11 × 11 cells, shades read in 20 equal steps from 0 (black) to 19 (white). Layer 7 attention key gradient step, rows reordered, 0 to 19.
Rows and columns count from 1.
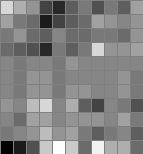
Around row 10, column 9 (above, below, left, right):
10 13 7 10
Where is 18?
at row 11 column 8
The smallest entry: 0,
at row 11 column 1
